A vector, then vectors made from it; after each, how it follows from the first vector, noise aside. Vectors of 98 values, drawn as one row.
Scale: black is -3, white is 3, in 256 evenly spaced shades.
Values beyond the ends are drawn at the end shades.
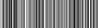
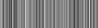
shrunk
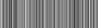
shrunk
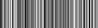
negated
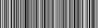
sign-scrambled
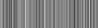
shrunk
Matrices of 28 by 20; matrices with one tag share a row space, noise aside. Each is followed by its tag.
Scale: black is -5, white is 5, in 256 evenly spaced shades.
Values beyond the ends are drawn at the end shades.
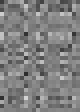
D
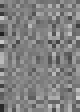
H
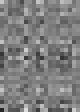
D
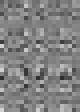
D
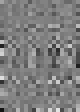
H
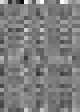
D
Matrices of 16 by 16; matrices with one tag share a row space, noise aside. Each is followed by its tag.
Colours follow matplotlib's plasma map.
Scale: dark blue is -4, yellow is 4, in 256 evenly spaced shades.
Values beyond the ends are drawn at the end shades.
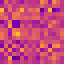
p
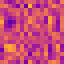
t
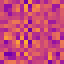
t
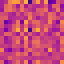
t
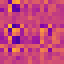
p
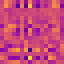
t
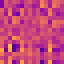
p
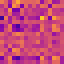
p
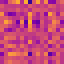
t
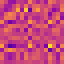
t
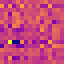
p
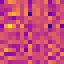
t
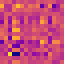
p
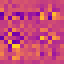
p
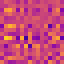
t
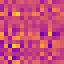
p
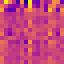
t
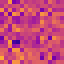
p
